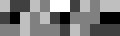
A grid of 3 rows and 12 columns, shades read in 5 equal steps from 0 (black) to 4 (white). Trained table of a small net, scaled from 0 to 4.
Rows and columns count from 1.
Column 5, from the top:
2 3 2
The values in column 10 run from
1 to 2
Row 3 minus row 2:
1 2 0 0 -1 1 1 1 0 -1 1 1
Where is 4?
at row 1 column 6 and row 1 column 7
